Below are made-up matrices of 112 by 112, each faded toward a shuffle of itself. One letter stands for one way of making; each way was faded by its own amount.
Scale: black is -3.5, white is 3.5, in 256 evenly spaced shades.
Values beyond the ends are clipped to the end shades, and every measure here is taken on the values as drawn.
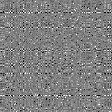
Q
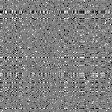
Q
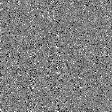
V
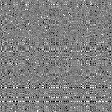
Q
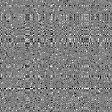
Q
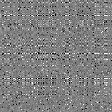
Q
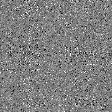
V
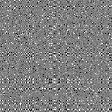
Q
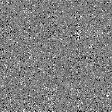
V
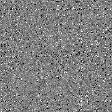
V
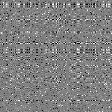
Q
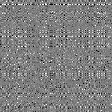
Q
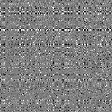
Q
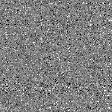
V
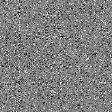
V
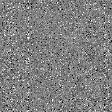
V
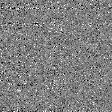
V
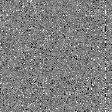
V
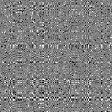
Q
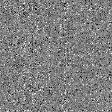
V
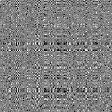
Q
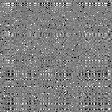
Q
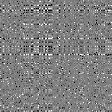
Q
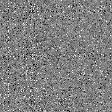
V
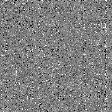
V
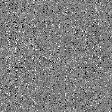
V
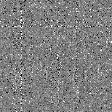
V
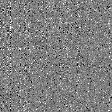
V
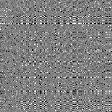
Q
